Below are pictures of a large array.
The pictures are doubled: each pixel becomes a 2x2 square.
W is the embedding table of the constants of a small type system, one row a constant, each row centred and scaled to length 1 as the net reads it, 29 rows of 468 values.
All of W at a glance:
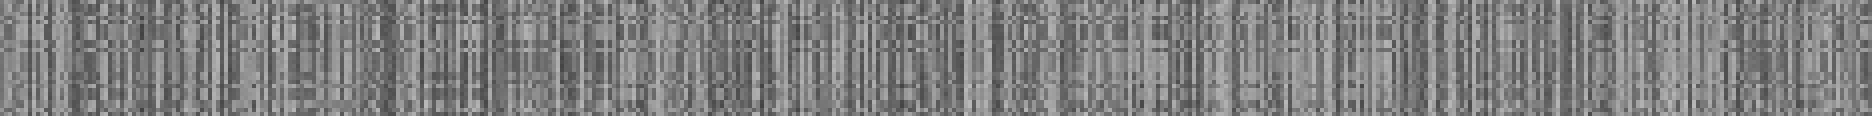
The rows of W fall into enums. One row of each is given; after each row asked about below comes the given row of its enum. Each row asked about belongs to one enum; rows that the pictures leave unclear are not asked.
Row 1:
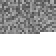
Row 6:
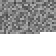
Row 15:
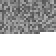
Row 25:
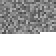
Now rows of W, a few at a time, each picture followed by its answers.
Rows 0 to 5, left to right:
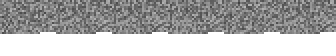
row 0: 25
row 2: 1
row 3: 15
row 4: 6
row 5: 1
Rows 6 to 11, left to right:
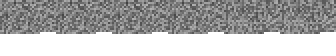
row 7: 6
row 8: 6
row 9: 6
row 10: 15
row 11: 15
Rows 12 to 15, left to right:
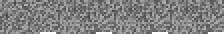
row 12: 6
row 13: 15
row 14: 15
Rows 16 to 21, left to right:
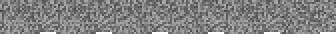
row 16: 15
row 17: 15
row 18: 1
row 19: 1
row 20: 15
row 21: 25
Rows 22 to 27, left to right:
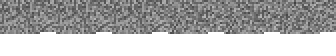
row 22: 1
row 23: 1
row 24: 1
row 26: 25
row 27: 6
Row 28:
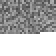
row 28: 1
